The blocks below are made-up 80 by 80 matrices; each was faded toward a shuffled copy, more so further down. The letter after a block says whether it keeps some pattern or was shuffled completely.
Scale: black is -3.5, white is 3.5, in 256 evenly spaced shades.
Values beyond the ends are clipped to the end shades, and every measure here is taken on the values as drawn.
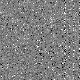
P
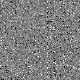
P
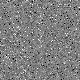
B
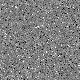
B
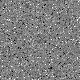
B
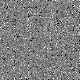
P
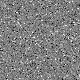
B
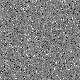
B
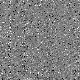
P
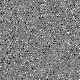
B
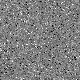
B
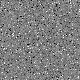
B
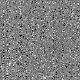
P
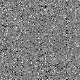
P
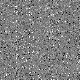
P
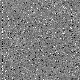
P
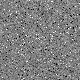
B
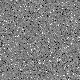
B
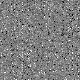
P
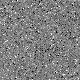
B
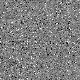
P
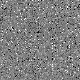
P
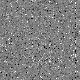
P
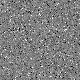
B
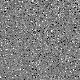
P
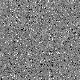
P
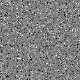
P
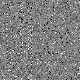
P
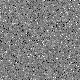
B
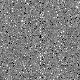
P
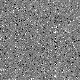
P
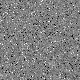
B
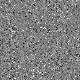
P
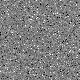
B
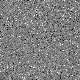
B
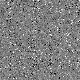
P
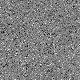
B
